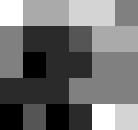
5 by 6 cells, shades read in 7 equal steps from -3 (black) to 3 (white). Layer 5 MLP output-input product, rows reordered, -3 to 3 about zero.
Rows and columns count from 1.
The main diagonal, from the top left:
3 -2 -2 0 3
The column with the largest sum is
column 5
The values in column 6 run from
0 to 2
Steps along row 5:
up down up up down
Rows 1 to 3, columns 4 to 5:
2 2 | -1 1 | -2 0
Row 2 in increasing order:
-2 -2 -1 0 1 1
